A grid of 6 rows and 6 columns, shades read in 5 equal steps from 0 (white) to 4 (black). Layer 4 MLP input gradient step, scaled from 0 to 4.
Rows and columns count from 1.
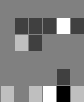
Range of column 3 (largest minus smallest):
2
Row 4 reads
2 2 2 2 2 2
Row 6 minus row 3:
-1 1 -2 -2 2 -1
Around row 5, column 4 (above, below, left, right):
2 0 2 3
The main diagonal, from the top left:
2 3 3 2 3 1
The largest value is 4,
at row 6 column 5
